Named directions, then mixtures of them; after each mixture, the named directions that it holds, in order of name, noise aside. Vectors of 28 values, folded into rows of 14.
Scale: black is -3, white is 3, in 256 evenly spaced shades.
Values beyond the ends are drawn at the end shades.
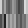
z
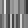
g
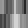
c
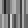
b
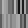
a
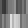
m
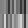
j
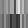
a, m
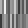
a, g, z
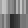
m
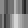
c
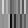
a, g, m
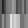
m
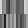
z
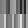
j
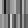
b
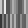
g, z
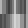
c, j, z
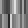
b, c, g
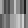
b, c, j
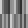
b, j, z
